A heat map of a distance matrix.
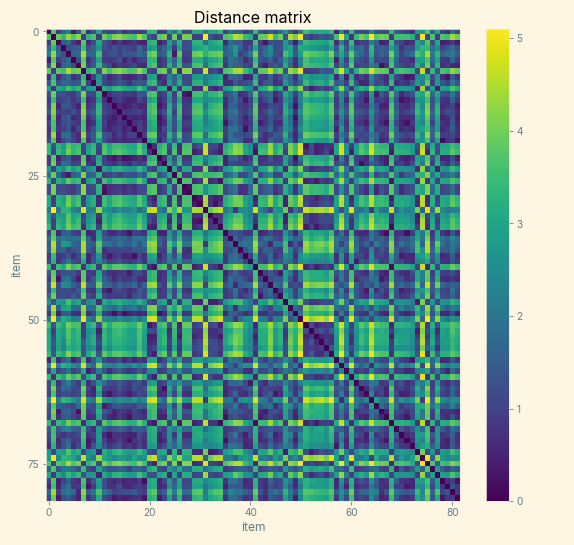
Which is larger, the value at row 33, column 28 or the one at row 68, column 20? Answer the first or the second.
the first
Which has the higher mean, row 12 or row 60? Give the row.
60
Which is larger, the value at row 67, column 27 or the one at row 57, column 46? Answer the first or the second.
the second
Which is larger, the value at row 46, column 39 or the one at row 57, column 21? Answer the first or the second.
the second
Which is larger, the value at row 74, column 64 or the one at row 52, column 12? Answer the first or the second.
the second
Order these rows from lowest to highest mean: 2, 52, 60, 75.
2, 52, 60, 75
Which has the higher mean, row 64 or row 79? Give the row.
64
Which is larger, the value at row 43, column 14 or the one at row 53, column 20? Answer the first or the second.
the first
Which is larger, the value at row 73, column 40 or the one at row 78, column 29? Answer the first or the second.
the second
